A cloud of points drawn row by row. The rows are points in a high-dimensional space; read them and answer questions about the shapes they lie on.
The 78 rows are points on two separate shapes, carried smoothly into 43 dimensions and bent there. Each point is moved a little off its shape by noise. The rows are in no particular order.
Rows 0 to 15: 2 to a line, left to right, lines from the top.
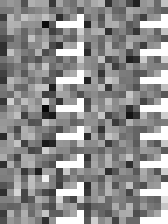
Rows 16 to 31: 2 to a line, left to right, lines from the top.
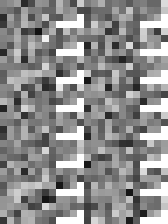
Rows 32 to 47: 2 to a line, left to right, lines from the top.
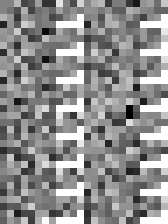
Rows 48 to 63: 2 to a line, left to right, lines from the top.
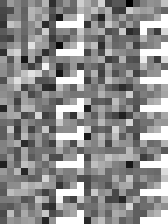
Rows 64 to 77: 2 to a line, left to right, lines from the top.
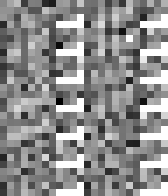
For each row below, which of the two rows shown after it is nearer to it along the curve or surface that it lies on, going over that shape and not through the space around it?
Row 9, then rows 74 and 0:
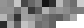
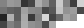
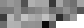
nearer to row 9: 74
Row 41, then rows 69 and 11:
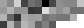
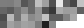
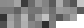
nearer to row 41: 11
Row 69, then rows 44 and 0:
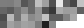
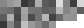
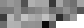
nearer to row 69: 0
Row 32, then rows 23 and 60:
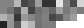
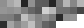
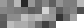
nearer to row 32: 23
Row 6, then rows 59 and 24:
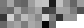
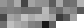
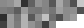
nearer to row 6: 59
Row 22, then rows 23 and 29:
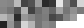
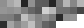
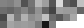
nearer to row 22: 23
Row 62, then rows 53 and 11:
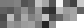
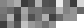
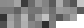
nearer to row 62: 11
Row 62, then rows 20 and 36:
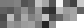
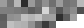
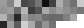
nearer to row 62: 20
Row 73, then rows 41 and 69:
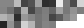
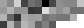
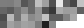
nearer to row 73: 41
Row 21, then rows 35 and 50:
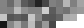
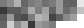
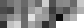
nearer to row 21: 35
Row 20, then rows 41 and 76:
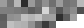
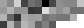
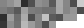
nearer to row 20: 76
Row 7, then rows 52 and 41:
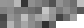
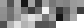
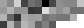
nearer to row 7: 52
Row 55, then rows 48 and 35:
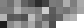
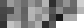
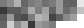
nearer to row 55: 35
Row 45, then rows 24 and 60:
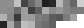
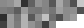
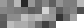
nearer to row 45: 24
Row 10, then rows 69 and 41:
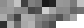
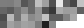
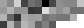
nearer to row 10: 41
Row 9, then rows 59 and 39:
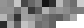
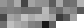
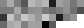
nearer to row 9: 59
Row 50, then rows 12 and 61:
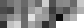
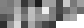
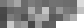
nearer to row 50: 12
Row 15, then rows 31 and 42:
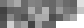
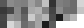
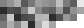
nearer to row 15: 42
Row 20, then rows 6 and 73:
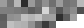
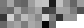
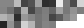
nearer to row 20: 6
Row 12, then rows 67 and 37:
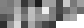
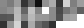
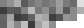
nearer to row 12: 67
